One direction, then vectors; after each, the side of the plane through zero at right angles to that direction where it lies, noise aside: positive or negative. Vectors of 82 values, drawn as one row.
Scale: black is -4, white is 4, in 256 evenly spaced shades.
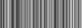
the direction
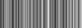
positive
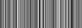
negative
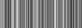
negative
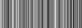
negative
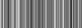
negative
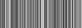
positive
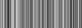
negative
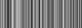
negative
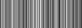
negative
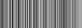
positive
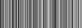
positive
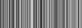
positive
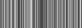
positive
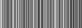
negative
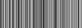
positive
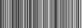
positive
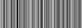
positive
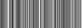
positive
